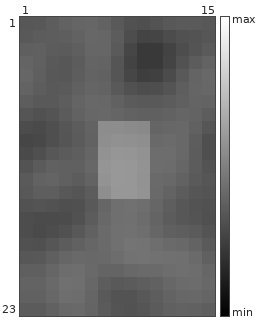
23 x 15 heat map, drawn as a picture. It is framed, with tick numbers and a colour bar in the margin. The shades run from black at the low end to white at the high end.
Odd patch: higher, in the centre. Ninth with the highest average: centre. Stripes: none. Roughest part: centre.
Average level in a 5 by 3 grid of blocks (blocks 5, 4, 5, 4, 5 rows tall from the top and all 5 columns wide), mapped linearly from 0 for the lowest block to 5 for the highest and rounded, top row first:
100
121
151
021
212
